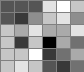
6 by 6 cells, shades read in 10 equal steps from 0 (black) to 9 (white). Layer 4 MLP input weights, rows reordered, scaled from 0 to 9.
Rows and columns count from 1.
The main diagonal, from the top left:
3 2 8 0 4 4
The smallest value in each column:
3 2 3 0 2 4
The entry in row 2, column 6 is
5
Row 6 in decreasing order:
8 7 7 4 3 2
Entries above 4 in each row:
3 4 6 3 4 3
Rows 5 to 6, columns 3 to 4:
9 2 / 7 3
